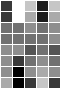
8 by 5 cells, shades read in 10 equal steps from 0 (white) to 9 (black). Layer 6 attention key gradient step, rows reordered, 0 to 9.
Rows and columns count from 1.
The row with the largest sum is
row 8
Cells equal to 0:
2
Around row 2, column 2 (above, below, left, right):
0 5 7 3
